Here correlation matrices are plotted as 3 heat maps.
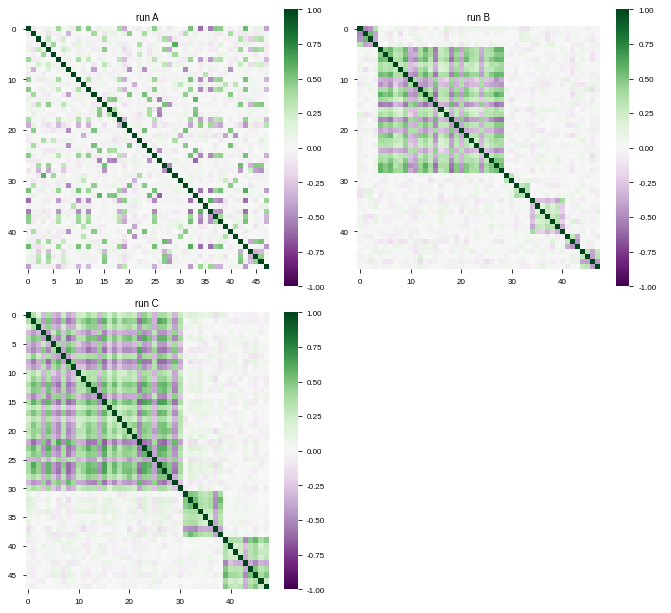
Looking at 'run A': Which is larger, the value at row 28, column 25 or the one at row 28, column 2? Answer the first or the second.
the first
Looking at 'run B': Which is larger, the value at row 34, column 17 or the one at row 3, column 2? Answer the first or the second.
the first
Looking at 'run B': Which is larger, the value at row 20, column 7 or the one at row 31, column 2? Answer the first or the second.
the second
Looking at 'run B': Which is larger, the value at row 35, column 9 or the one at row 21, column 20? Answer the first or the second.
the first
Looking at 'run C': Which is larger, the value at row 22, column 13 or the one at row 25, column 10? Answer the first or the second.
the second
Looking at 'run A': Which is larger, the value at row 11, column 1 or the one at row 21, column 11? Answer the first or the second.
the first
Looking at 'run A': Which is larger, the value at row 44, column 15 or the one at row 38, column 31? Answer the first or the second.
the second
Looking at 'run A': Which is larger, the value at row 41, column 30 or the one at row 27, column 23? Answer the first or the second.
the first
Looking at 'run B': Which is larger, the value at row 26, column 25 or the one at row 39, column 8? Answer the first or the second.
the first
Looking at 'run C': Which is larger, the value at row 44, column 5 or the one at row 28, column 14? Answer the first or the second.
the first
